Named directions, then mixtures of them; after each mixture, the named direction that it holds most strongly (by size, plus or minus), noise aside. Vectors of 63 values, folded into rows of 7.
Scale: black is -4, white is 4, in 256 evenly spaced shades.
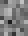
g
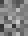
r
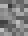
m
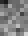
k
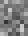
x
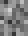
g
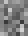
x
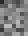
r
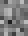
g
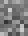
x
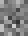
r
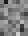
x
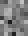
g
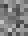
m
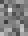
x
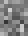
x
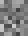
r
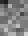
k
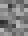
m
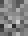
r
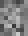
r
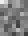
k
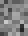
x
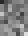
k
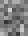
x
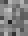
g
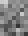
k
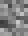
m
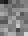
k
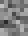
m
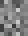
r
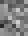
m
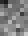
k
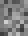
x
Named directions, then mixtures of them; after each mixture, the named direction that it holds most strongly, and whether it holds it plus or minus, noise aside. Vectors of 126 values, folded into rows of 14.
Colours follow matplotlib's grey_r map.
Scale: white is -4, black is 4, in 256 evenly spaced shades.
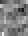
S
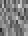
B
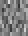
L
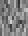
L, plus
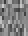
L, plus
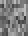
S, minus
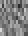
B, minus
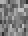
S, minus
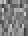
L, minus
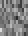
B, minus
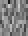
L, minus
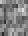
S, minus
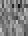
B, minus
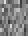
L, minus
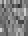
B, minus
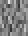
L, plus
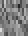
B, minus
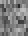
S, minus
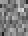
S, minus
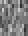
L, minus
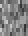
L, minus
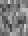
L, plus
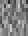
L, minus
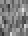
L, plus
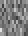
B, minus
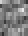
S, minus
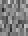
L, plus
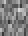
S, minus
